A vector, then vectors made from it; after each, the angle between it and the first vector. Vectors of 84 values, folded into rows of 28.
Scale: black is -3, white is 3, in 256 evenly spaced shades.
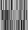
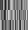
orthogonal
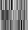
nearly parallel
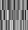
partly opposed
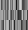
orthogonal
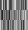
partly aligned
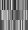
nearly opposite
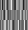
partly opposed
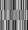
partly opposed
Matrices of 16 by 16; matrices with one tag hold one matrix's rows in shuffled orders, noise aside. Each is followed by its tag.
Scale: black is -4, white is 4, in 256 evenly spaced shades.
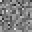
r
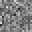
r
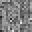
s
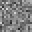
r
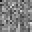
s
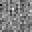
s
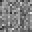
s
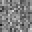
s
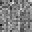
s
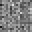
s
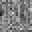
s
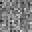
s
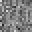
r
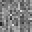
s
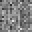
s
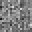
s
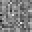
s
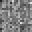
s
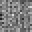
s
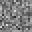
r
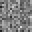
s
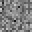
r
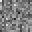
r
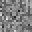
r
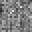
s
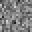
r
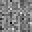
s
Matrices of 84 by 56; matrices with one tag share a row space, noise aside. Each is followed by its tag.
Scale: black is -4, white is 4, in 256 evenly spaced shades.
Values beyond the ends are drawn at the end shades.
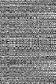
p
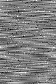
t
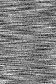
t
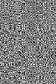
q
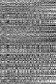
p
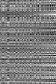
p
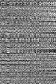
p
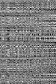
p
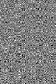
q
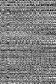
p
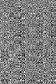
q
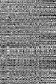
p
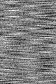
t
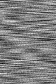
t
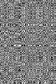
q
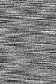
t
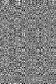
q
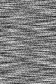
t
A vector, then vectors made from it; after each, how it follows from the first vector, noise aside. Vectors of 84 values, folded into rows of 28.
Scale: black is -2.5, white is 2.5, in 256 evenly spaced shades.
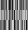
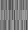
shrunk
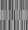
shrunk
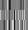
partly zeroed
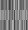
shrunk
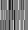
partly zeroed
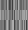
shrunk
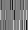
partly zeroed
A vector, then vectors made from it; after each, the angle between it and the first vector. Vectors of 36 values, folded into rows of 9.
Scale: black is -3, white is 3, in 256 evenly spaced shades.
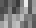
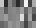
partly aligned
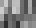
nearly opposite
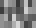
partly aligned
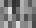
partly aligned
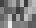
orthogonal
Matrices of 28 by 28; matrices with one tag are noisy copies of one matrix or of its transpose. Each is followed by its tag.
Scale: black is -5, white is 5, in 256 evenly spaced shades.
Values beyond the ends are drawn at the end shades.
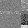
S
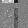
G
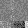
S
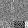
S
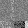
S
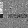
G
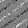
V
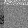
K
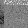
K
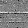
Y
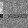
G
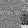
S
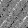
V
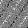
V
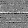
Y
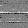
Y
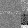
S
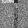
G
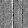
Y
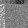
K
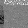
K
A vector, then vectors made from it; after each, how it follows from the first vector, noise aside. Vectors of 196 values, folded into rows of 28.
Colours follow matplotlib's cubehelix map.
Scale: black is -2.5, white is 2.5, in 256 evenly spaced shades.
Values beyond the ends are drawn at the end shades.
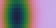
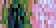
copied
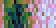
copied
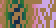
partly zeroed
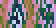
sign-scrambled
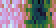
reversed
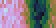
reversed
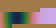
partly zeroed
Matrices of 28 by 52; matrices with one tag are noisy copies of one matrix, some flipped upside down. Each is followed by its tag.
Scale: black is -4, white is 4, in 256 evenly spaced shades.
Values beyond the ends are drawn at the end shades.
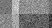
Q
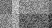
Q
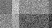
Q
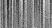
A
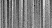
A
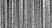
A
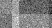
Q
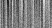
A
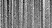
A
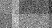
Q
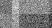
Q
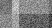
Q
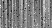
A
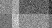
Q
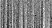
A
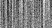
A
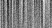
A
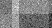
Q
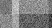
Q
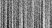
A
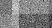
Q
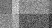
Q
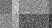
Q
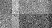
Q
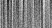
A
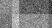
Q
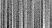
A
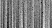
A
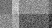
Q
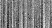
A
